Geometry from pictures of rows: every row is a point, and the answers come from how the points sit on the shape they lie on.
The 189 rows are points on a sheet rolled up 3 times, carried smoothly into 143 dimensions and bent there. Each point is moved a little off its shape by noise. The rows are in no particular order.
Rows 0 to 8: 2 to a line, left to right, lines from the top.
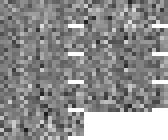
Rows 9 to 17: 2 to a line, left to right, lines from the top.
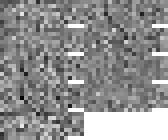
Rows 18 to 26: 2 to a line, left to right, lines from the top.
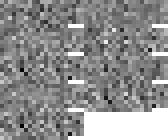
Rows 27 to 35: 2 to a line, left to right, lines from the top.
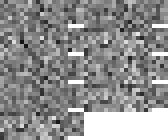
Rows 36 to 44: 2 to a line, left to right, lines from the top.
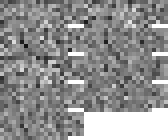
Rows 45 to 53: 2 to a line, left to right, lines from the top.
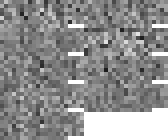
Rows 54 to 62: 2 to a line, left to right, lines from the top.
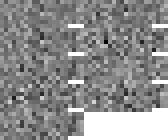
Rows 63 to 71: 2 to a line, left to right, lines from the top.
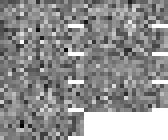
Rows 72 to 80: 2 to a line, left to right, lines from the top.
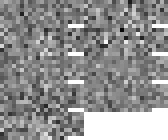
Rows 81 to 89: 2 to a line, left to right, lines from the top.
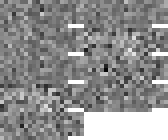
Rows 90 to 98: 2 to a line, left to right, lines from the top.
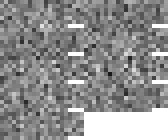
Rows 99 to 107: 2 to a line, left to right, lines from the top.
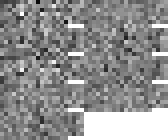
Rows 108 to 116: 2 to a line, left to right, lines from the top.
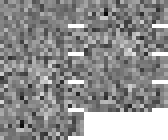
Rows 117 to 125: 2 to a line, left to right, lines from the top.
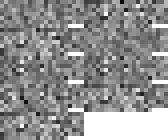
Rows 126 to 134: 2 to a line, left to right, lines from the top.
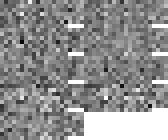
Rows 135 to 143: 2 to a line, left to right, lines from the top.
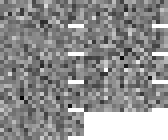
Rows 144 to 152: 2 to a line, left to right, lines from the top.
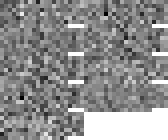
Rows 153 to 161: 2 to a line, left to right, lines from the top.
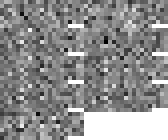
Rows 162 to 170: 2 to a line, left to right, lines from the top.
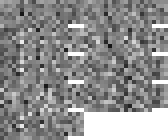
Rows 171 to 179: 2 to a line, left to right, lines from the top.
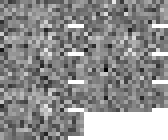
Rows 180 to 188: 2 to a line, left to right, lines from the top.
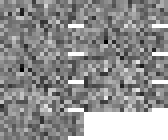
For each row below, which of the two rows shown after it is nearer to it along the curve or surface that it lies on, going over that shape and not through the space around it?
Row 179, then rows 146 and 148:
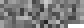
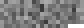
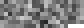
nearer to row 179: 148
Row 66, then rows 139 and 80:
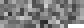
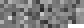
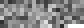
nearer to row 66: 139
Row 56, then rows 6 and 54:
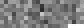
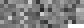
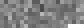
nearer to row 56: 54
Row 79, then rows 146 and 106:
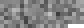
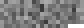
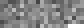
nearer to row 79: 106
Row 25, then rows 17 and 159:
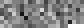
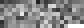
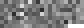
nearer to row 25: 17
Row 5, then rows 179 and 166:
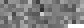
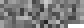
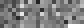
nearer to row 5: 166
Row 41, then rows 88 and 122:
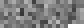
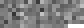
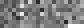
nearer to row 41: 88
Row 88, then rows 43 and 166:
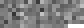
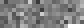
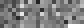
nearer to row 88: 43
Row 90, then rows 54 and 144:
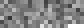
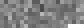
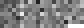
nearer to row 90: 144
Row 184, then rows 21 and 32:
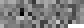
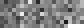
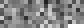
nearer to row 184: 32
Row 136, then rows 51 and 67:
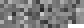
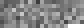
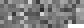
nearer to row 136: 67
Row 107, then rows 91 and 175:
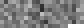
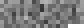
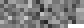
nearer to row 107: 91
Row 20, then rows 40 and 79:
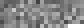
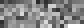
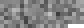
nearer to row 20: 79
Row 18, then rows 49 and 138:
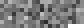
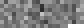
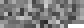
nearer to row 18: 138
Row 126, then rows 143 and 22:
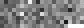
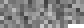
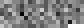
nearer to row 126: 143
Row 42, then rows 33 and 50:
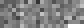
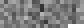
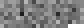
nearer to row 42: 33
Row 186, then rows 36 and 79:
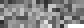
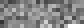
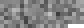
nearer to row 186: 36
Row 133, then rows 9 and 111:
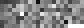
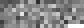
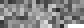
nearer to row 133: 111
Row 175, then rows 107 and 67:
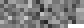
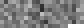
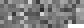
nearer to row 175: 67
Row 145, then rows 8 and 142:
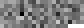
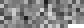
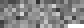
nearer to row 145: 8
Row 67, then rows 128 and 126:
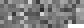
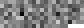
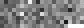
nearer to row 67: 126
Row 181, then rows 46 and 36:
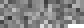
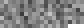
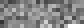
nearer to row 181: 46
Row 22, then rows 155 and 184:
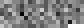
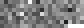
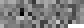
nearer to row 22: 184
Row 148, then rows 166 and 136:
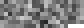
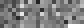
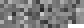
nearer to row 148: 136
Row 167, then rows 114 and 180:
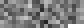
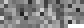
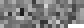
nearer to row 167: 180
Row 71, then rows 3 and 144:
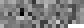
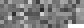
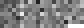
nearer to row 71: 3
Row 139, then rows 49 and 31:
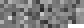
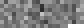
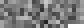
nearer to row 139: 31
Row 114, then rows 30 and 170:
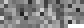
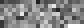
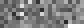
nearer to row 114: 30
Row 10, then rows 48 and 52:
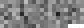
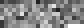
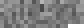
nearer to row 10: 52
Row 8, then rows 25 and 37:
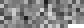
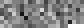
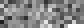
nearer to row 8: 25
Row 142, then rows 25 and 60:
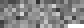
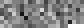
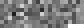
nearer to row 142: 60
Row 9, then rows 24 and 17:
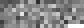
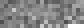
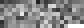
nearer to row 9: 24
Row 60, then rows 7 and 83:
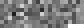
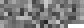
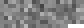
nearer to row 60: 7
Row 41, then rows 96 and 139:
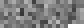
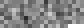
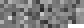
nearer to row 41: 96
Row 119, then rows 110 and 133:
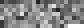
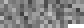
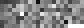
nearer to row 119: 133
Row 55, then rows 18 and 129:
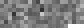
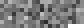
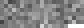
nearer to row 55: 129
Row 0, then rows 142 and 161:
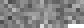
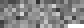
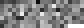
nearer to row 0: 142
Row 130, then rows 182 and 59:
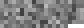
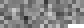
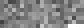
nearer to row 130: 182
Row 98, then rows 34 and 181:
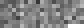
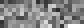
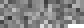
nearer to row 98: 181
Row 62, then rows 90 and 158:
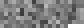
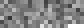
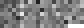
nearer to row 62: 90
